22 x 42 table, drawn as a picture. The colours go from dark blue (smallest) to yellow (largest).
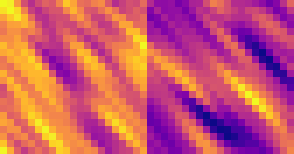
The grain runs diagonally down to the right. A vertical seam about 50% of the way across splits the table, and the left part is higher. No lone cell stands out from its neighbours.
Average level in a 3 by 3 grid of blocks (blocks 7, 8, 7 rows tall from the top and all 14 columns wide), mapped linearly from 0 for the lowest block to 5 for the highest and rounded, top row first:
420 | 442 | 520
